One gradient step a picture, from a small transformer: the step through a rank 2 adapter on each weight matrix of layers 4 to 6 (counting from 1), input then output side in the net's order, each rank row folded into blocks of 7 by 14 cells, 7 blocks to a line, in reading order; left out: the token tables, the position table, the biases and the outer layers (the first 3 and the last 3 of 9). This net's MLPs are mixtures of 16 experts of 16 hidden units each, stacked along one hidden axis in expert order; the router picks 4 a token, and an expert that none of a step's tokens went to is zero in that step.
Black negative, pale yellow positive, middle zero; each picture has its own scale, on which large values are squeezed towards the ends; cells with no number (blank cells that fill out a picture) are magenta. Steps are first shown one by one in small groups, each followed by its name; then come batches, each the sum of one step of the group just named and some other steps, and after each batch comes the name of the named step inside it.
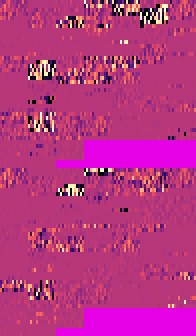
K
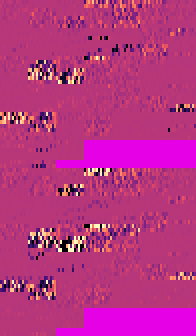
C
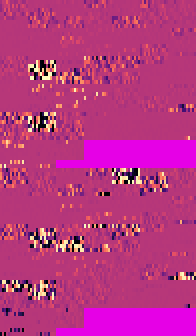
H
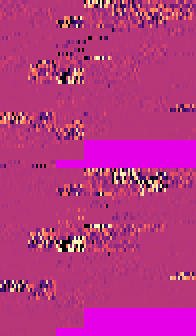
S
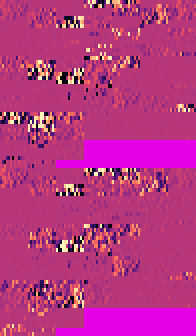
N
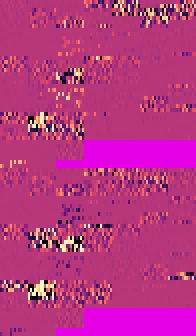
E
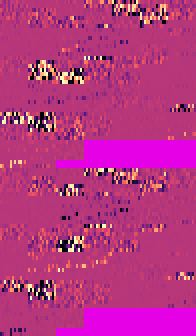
S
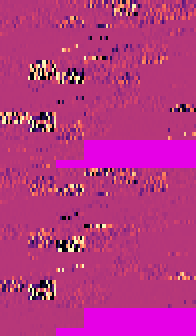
C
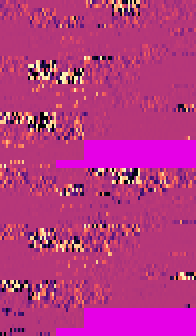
H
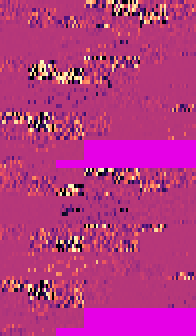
N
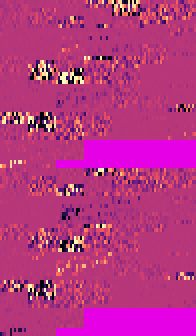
C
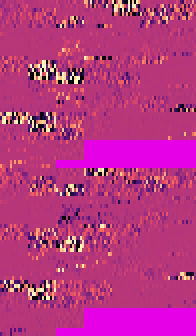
E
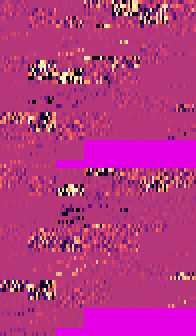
K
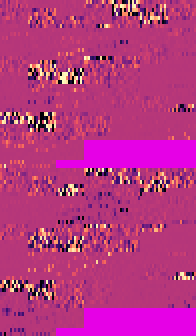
H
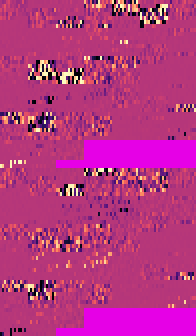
K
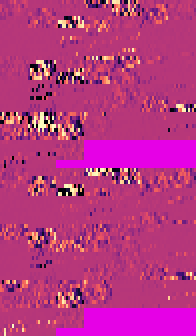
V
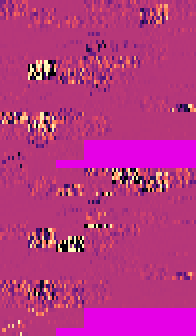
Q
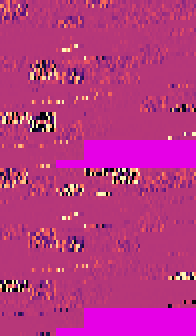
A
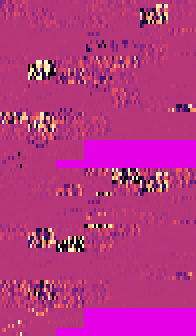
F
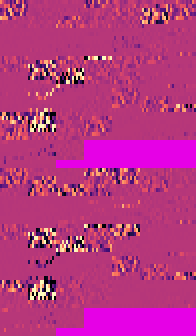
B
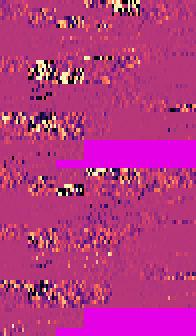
V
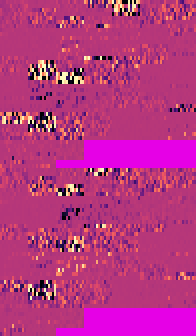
V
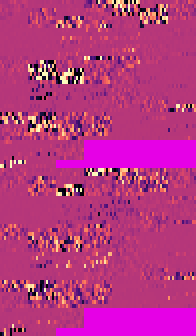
V
